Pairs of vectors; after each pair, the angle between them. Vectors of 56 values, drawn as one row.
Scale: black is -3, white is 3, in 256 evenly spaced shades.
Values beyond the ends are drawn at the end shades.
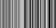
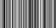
partly aligned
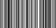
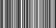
partly aligned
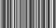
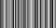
nearly opposite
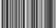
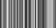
nearly opposite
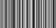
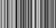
partly opposed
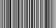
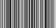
nearly parallel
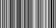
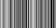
partly aligned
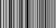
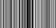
partly aligned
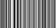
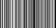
orthogonal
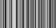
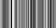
partly aligned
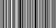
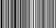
orthogonal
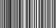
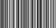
partly opposed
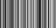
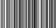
nearly opposite
